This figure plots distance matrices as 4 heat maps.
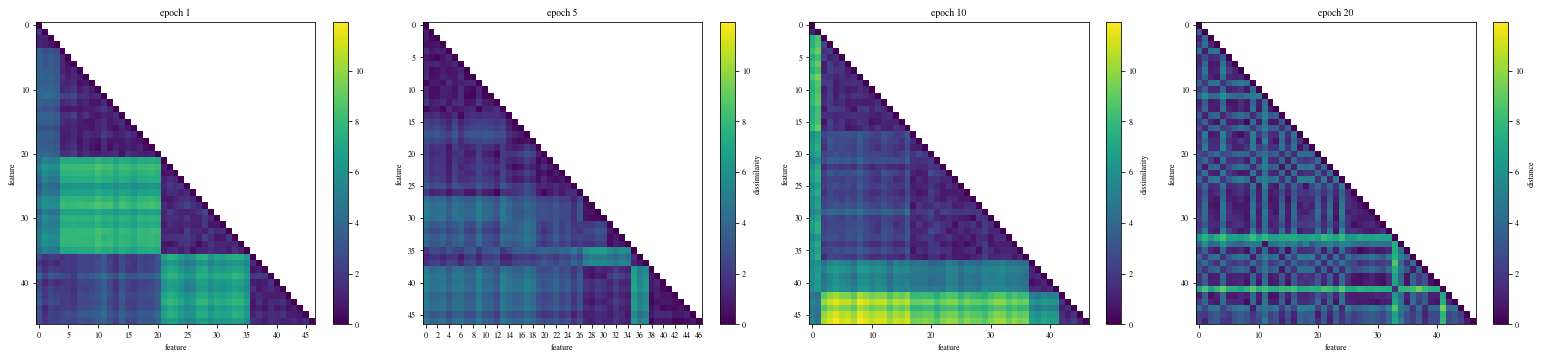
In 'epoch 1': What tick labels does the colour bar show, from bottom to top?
0, 2, 4, 6, 8, 10
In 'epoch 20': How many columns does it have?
47
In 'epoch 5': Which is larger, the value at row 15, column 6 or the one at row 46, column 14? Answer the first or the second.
the second
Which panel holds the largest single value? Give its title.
epoch 10
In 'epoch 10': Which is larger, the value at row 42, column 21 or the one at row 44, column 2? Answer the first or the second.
the second
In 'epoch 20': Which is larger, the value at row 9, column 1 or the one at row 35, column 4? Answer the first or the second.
the second
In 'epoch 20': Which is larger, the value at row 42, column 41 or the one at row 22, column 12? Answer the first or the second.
the first
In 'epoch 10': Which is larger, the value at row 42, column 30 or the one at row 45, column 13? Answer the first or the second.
the second
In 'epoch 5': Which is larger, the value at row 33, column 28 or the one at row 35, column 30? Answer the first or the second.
the second
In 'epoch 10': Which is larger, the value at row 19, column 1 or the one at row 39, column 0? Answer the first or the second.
the first
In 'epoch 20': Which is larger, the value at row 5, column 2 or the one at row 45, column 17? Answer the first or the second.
the second
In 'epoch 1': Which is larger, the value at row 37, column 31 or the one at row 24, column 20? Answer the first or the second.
the second
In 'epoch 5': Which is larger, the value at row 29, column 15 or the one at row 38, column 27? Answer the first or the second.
the first
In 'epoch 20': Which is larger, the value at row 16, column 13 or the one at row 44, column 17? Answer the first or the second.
the second
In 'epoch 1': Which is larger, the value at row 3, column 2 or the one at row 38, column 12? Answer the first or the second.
the second
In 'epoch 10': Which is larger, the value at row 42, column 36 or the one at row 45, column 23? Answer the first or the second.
the second
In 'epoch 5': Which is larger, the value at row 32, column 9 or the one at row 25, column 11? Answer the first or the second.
the first
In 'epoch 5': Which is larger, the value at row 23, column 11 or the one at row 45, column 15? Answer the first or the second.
the second
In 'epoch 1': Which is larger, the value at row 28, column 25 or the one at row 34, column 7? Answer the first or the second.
the second
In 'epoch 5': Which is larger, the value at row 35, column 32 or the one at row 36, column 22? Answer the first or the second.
the first
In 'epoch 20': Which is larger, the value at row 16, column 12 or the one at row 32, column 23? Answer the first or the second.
the first
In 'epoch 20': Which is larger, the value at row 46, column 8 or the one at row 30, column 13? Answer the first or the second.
the first
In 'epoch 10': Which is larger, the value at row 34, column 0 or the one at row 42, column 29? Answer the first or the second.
the second
